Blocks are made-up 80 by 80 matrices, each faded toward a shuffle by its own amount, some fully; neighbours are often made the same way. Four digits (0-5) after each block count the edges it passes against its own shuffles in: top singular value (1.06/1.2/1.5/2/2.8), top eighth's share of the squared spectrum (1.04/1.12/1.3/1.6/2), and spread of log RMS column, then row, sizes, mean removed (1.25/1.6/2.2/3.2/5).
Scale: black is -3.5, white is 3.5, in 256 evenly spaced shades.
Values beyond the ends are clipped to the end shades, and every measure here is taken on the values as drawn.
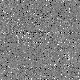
1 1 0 1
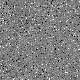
0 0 0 0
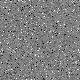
0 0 0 0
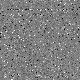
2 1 0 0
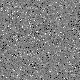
0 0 0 0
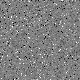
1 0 0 0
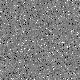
0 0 0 0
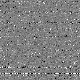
3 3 0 2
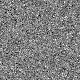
0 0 0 0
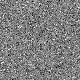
0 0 0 0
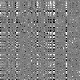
5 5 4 3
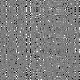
5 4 3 2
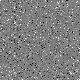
2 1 0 0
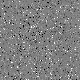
2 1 1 0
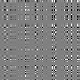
5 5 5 4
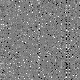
4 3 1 0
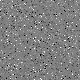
0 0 0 0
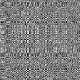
5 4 3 3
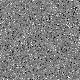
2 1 0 0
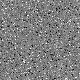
1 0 0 0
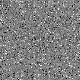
3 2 1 0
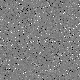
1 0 0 0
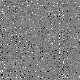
2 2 2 1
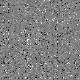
2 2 2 1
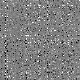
2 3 3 2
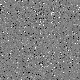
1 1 1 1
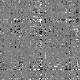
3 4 3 3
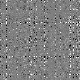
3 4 3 3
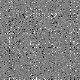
2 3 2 2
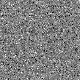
3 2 1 0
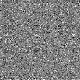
3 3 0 1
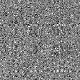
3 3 1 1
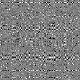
4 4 2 3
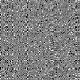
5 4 3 2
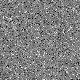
2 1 0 0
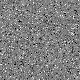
1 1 0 0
